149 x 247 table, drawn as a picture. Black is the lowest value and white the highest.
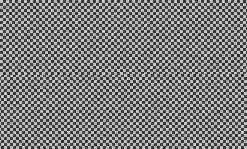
There is no seam. No single row or column stands out from its neighbours. A half turn leaves it unchanged. On average the colour sits 50% of the way up the scale. A checkerboard runs through the table.
